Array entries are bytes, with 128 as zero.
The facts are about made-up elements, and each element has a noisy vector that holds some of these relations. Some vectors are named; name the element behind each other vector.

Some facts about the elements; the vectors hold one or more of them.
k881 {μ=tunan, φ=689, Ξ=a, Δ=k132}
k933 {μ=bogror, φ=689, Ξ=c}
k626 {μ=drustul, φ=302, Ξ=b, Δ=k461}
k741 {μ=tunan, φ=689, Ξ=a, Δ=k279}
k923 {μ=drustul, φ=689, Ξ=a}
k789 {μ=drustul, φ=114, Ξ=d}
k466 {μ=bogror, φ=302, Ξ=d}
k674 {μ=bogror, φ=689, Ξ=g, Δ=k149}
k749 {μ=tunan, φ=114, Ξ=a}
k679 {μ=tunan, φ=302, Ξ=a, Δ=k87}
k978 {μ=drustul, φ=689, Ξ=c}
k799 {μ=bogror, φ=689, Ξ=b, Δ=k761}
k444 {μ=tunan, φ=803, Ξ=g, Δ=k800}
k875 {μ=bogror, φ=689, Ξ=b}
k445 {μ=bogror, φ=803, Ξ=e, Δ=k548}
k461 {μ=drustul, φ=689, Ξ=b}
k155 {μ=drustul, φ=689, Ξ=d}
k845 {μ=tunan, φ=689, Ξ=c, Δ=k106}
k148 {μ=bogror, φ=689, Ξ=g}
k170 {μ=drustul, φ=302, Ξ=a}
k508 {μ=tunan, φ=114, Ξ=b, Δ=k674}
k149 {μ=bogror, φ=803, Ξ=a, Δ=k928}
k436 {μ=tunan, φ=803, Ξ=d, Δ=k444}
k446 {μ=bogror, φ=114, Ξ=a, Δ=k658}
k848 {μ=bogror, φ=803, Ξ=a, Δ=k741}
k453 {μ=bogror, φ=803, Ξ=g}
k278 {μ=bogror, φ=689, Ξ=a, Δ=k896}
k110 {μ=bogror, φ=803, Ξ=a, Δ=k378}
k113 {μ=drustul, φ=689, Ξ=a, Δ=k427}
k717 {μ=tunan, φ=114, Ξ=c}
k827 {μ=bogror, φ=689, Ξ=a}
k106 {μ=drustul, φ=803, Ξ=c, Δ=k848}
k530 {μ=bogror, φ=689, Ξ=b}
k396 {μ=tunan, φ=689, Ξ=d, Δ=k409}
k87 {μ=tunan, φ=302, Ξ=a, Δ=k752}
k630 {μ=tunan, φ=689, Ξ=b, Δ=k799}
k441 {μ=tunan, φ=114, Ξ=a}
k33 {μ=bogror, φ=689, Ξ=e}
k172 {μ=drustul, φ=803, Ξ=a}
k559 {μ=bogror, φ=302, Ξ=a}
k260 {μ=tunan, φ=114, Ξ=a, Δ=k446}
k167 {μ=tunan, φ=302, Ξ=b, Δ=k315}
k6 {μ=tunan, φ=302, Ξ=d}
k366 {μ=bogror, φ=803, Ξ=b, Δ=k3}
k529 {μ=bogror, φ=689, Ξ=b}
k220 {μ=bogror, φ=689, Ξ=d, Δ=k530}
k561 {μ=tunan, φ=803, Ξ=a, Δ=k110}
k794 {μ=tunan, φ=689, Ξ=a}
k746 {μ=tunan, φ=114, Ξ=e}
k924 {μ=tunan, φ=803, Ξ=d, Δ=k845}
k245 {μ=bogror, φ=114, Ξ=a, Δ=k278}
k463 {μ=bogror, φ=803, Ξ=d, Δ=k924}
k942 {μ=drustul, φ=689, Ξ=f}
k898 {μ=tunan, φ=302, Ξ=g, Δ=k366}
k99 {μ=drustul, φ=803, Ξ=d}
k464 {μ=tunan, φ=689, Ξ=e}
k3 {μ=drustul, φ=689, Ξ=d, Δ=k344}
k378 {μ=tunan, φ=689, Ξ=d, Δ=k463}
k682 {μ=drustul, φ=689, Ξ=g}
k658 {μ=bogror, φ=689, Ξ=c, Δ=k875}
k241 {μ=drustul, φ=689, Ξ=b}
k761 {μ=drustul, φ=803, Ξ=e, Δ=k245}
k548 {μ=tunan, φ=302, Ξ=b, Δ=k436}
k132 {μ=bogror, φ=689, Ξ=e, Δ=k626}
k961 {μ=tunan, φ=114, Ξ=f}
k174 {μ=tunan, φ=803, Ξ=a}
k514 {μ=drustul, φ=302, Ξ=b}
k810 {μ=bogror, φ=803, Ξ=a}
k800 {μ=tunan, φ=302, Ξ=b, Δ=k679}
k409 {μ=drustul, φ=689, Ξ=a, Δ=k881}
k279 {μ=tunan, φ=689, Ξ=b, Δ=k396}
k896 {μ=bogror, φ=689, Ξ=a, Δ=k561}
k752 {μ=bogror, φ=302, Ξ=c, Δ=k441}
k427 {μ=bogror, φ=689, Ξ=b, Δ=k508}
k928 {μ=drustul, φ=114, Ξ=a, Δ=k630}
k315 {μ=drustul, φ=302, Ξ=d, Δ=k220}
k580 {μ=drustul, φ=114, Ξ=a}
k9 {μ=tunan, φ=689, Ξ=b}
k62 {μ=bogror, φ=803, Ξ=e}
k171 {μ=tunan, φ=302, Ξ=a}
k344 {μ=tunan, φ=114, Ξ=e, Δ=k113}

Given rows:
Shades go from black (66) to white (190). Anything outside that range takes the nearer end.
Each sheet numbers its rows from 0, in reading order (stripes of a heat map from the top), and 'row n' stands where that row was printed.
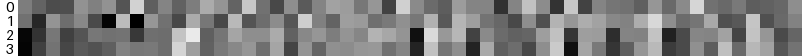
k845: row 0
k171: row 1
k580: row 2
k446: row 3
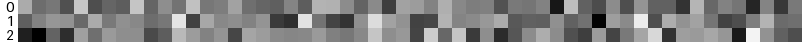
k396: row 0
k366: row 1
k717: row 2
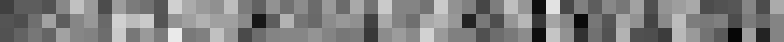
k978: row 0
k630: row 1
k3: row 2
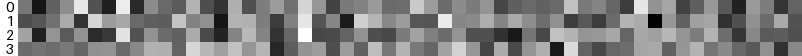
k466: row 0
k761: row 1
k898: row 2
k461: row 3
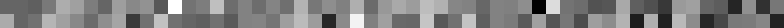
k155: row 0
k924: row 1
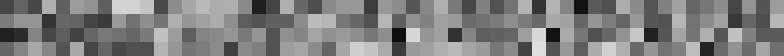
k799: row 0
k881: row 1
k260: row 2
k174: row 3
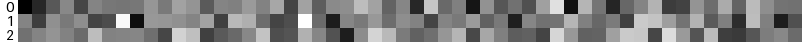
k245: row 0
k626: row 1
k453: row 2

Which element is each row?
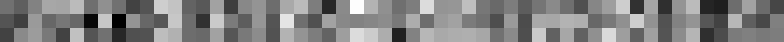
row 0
k99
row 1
k170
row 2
k172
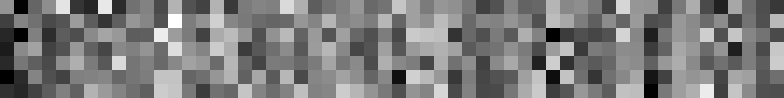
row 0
k6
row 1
k923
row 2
k344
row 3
k113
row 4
k658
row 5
k928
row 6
k961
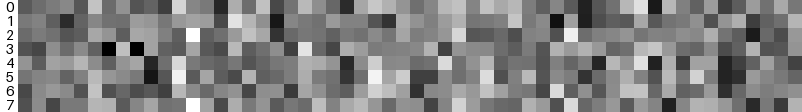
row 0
k62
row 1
k132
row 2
k682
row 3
k559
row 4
k436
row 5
k106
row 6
k810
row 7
k942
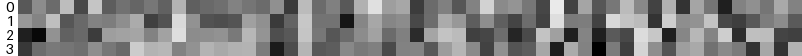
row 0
k110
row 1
k444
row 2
k508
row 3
k427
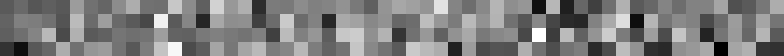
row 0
k33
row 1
k445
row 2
k561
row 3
k789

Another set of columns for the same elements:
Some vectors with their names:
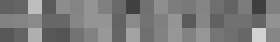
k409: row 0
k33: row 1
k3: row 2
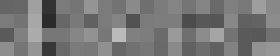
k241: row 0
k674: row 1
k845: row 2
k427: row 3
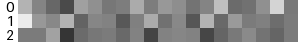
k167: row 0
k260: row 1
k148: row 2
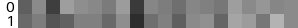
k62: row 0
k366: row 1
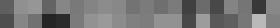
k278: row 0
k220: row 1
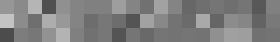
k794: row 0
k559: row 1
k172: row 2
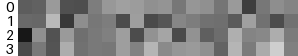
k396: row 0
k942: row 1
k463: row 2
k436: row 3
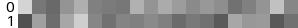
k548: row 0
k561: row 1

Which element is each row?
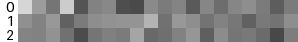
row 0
k446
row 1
k464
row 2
k933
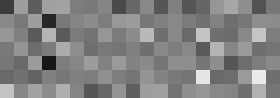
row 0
k110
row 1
k9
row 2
k466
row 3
k174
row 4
k279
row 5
k315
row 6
k898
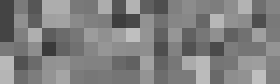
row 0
k761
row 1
k848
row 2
k378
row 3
k799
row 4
k626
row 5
k514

